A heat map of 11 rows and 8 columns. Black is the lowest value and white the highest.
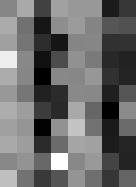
Ninth with the highest average: bottom middle. Average level on the scale: 40%. Stripes: upright, repeating 2 times.
